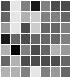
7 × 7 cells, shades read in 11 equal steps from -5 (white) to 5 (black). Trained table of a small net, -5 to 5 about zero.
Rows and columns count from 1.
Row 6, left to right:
1 -2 2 2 2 2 1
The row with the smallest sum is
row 7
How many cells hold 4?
2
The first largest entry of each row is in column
4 1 3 1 2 3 7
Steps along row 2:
down up down up same up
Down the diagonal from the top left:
2 -4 2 1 1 2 1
